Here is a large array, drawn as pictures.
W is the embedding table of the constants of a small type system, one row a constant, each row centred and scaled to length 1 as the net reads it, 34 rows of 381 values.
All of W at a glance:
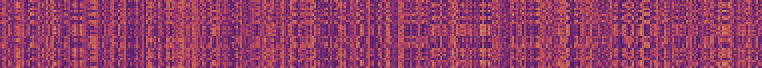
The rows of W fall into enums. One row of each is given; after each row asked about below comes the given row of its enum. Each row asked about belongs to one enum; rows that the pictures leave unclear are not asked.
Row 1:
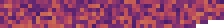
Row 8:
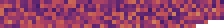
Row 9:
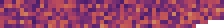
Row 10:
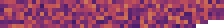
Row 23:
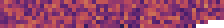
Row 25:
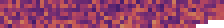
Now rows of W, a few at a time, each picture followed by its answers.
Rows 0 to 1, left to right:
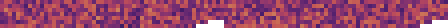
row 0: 23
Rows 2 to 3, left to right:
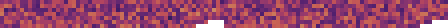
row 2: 8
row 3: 1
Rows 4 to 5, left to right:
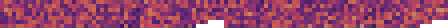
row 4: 23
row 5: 9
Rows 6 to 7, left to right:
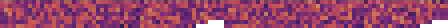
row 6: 23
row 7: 10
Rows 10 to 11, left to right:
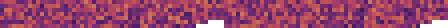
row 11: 23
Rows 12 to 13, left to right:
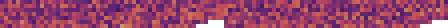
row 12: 25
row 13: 8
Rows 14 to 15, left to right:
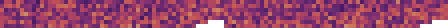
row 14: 9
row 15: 25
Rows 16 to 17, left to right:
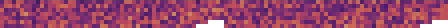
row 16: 9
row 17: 25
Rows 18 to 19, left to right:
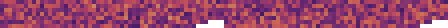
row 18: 10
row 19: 1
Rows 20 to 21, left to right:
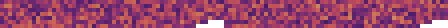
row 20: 1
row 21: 10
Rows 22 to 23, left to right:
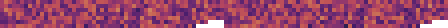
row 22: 23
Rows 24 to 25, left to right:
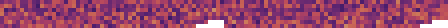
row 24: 8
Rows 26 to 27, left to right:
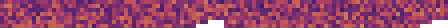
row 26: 1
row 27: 8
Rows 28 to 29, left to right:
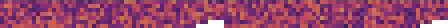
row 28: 1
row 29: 23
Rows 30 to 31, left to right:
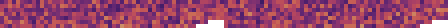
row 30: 25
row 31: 9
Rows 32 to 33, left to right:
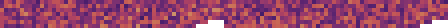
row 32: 9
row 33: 1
